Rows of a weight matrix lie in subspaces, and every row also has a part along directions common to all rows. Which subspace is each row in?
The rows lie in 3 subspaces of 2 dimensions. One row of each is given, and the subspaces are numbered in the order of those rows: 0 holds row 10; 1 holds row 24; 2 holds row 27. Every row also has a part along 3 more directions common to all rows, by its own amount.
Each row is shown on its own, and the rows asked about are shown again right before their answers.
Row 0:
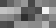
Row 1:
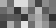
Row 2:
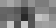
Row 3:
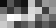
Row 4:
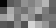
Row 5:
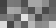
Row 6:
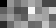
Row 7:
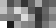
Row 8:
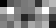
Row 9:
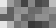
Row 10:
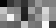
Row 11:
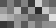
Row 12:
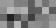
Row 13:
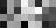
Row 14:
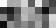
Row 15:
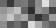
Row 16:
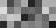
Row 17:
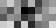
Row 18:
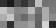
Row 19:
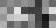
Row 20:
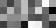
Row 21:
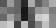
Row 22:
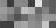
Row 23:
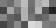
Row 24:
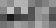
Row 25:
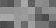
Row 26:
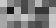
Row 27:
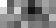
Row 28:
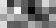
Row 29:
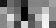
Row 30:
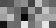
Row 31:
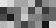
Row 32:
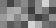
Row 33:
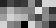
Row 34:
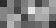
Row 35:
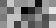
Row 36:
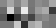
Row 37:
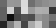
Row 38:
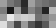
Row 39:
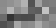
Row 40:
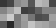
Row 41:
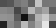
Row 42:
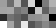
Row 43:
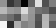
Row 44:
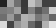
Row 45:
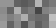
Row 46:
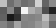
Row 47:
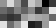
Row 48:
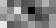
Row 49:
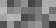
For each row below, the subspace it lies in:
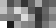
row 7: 0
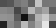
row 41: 0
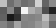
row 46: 0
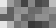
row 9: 2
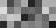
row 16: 2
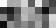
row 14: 1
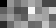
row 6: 2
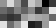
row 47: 2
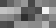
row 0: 1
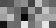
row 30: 0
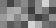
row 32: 2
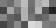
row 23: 2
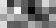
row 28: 2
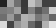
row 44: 2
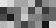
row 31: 0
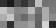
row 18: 0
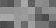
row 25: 0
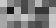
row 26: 1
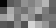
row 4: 2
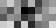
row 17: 0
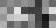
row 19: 0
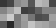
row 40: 2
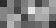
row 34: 2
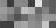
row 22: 0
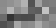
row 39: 1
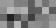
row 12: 1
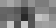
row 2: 0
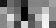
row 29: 0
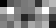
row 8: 1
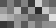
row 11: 1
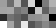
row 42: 1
